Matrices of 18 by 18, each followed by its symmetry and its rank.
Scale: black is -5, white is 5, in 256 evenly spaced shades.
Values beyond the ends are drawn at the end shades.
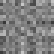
antisymmetric, rank two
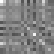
symmetric, rank three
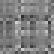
antisymmetric, rank two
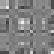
symmetric, rank two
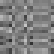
neither, rank two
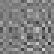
antisymmetric, rank two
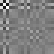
symmetric, rank two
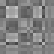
symmetric, rank two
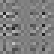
neither, rank two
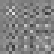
symmetric, rank three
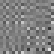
symmetric, rank two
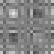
symmetric, rank two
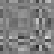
antisymmetric, rank two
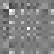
symmetric, rank three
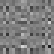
neither, rank two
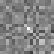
symmetric, rank three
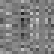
neither, rank two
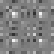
symmetric, rank two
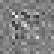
symmetric, rank three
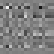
neither, rank two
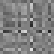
antisymmetric, rank two
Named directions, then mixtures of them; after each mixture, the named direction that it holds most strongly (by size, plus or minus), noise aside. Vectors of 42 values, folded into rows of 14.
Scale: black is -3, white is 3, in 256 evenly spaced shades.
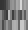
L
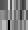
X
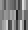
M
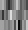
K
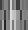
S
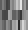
L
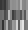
L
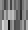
X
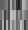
S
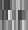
L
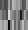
X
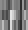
K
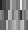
L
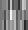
S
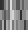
S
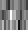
K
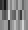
L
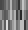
M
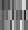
L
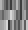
K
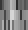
S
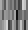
M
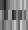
L
